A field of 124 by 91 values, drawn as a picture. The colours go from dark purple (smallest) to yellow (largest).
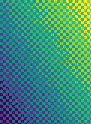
The field climbs toward the top right. A checkerboard runs through the table. The ninth with the highest average is the top right. The halves do not mirror each other. The ninth with the lowest average is the bottom left.
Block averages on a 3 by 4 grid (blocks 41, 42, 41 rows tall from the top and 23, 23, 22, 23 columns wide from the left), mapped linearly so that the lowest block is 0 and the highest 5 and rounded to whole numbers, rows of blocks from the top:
2345
1234
0123
